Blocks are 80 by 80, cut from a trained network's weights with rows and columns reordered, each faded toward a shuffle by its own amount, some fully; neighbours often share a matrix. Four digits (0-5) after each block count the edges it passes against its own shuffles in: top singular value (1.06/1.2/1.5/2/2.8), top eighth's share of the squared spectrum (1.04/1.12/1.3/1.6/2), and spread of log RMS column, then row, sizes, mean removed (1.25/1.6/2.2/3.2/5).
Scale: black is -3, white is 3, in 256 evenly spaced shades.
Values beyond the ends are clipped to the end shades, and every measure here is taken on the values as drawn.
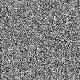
3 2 0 1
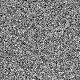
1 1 0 0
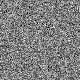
0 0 0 0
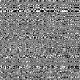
4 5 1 4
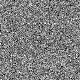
2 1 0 0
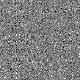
3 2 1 1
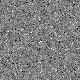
1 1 0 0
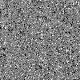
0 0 0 0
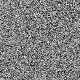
2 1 0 0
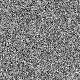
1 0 0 0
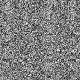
3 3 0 1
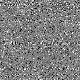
3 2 0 2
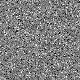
1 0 0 0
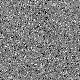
0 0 0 0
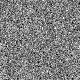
1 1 0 0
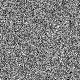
0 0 0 0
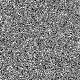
2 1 0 0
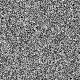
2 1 0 0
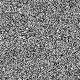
1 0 0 0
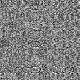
4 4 1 2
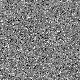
2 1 0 1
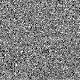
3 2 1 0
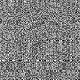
4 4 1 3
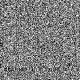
3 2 1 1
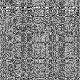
4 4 0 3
